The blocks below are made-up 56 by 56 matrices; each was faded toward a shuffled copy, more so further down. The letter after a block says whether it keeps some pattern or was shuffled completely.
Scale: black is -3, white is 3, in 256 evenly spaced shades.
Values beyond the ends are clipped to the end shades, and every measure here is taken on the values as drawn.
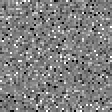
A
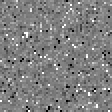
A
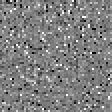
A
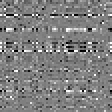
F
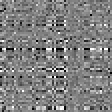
F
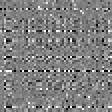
F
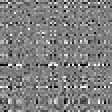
F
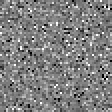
A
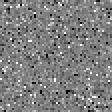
A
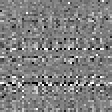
F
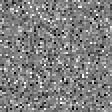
A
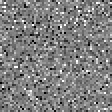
A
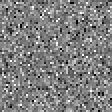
A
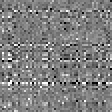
F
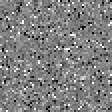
A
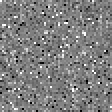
A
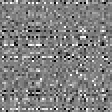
F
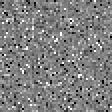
A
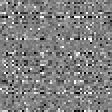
F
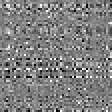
F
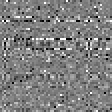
F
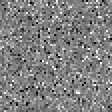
A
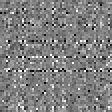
F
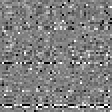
F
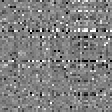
F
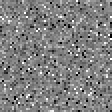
A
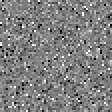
A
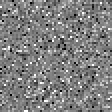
A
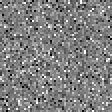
A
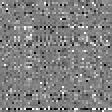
F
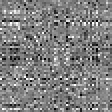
F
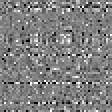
F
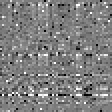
F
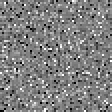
A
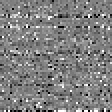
F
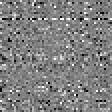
F
